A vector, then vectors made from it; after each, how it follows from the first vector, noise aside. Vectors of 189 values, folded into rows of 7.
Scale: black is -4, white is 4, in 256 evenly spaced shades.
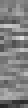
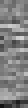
copied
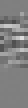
partly zeroed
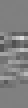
partly zeroed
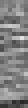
copied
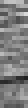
wrapped around
